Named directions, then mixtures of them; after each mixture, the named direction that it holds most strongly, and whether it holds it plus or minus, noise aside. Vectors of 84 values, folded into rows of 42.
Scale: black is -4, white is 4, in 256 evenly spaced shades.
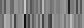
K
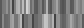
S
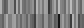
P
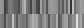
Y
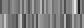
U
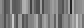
Y, plus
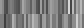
Y, plus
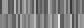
P, minus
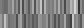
U, plus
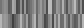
U, plus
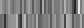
U, minus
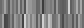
K, minus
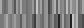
P, plus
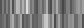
S, plus
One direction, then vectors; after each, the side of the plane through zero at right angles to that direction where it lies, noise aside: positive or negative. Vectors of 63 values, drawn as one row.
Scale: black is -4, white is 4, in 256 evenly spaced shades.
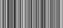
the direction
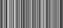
negative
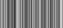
positive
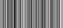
positive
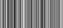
positive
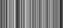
negative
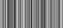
positive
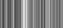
positive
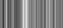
positive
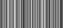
negative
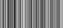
positive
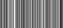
negative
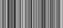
positive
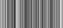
positive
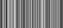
negative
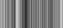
positive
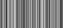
negative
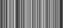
negative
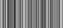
positive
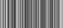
positive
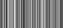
negative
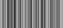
positive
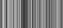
negative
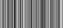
positive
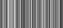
negative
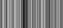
negative
